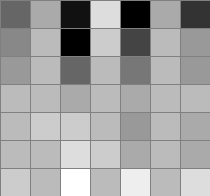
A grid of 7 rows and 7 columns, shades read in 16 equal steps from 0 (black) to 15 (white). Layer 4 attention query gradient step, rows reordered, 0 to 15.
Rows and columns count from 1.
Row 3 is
9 11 6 11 7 11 9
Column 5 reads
0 4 7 10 9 10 14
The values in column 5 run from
0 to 14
